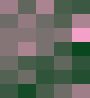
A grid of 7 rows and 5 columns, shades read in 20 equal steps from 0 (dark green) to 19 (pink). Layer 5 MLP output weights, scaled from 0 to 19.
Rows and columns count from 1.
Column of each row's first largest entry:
3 5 5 2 1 2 5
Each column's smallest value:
4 1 3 4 0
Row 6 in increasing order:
2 3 4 6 8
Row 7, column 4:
8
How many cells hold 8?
5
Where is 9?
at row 3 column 3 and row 4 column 3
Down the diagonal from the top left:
12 11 9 4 3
